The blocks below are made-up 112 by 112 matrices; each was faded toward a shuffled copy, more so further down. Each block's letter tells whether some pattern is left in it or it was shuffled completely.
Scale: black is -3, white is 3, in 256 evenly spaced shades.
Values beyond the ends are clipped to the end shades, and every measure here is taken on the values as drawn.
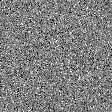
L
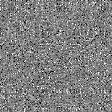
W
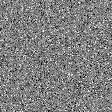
L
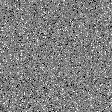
L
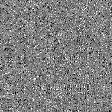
W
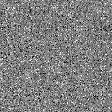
W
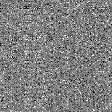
W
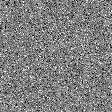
L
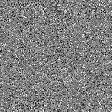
W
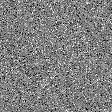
L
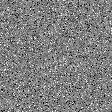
L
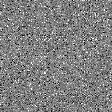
W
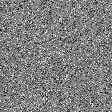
L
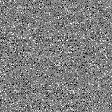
W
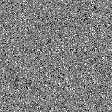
W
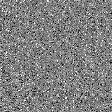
W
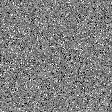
L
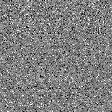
W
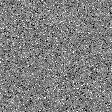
L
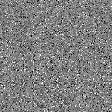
W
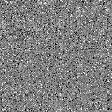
W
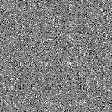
W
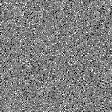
W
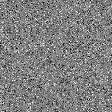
W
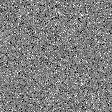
L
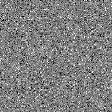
W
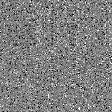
W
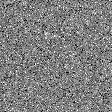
L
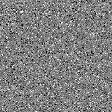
W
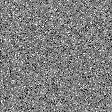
L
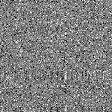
W
